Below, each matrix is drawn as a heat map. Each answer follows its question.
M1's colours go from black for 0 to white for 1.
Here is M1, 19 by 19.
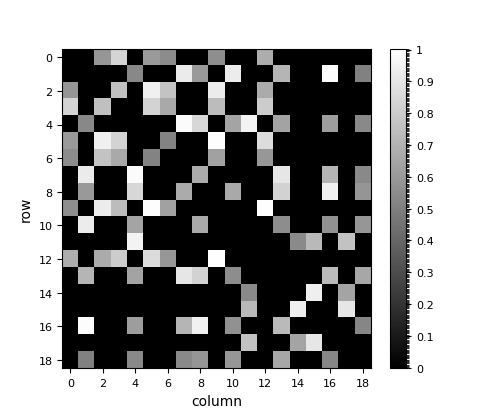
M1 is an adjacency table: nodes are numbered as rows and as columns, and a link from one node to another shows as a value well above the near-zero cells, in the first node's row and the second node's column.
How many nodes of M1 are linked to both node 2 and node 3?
5
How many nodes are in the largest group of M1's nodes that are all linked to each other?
7
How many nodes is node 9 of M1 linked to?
6
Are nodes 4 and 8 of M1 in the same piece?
yes
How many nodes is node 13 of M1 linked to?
7
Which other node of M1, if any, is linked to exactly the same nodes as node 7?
node 10
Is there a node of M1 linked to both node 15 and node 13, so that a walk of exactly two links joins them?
no
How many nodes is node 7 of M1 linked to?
6
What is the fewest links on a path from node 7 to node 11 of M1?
2
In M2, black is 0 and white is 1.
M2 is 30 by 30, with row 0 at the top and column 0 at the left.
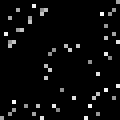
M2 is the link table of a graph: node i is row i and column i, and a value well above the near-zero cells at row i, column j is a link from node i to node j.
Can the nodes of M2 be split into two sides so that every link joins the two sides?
yes
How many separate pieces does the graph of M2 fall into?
3
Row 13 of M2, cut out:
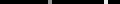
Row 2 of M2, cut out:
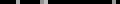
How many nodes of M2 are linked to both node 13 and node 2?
0
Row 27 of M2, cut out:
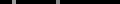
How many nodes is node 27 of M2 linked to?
2
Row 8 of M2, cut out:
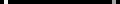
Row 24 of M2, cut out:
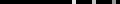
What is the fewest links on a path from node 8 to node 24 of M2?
2
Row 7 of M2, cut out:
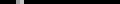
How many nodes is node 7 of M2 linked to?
2
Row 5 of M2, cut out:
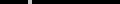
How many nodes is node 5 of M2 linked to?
1
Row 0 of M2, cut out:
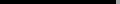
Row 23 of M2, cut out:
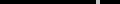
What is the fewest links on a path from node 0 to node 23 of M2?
6
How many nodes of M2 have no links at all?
1
